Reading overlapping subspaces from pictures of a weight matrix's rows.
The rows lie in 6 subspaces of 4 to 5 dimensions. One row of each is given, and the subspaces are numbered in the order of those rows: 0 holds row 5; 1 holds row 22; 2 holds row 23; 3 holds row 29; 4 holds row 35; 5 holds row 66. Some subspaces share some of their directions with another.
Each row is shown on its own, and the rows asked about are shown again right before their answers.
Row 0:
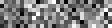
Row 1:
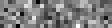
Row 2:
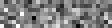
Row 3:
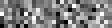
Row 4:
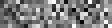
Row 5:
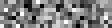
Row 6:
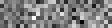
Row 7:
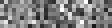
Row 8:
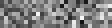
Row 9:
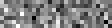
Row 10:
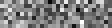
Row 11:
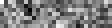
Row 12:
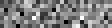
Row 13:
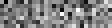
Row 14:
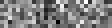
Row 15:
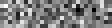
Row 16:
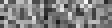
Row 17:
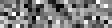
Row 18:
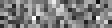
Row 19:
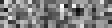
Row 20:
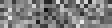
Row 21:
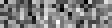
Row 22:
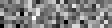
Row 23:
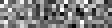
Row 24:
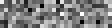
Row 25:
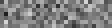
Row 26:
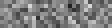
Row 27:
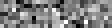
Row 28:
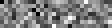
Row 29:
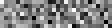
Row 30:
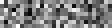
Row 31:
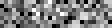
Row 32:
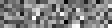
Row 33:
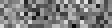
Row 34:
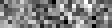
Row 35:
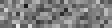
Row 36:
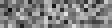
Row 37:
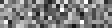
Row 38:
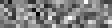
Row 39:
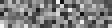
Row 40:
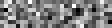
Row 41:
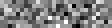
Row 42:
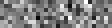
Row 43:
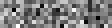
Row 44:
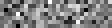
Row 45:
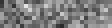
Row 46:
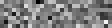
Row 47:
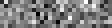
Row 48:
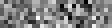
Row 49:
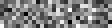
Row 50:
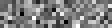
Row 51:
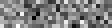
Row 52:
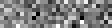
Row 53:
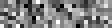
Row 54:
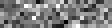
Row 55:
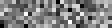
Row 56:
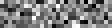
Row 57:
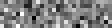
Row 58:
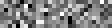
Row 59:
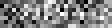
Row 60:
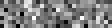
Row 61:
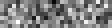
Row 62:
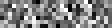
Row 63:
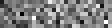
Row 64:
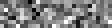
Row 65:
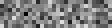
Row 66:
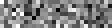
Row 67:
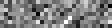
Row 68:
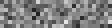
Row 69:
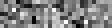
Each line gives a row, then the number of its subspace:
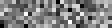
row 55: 1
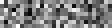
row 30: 5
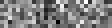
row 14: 2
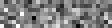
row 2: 3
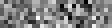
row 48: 4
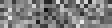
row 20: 2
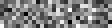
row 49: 1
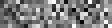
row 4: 3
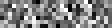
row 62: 4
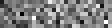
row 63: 3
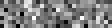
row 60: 1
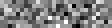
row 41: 4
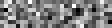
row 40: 3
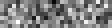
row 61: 0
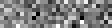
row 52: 0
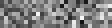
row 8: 0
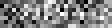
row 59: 5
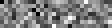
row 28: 3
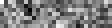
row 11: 5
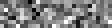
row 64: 3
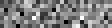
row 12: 0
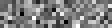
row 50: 2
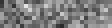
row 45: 5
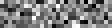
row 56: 5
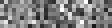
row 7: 4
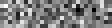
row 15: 3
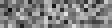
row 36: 4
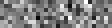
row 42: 4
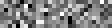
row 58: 4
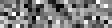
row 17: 0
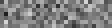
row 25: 5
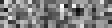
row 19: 3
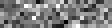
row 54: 5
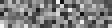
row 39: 1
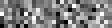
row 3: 1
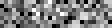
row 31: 3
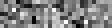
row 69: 5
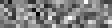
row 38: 3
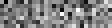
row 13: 2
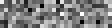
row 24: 1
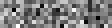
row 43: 5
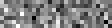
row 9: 3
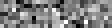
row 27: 5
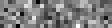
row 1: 0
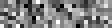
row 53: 0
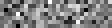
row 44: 4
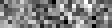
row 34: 4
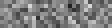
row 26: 4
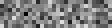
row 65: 1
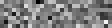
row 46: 0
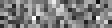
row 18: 0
